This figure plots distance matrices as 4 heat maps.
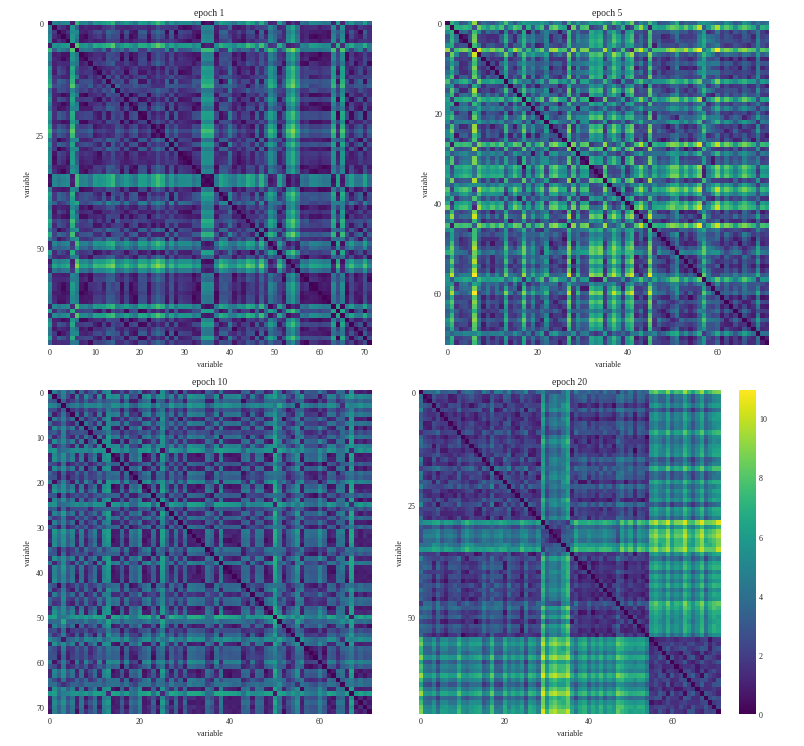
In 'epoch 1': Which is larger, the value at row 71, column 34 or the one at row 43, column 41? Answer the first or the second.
the first
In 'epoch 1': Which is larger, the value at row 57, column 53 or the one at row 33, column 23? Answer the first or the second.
the first
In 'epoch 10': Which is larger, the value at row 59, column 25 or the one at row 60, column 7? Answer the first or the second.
the first
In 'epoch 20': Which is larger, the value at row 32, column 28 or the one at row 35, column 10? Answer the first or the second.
the second
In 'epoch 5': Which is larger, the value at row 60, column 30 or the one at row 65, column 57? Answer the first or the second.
the second
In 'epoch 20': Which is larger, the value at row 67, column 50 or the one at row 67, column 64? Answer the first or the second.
the first
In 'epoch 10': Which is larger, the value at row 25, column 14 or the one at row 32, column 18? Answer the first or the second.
the first
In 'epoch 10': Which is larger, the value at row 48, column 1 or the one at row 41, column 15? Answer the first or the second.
the first
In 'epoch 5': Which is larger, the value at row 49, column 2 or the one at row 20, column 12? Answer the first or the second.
the first
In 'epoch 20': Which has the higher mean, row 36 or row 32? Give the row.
32
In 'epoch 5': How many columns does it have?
72
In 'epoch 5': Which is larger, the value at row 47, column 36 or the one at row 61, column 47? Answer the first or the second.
the first
